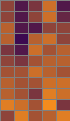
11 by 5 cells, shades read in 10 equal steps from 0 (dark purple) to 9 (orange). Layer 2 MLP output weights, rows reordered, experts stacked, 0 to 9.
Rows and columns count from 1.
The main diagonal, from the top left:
4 1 1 7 6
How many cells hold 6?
10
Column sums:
56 37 51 72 53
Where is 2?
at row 2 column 5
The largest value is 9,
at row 10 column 4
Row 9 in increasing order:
3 5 6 7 8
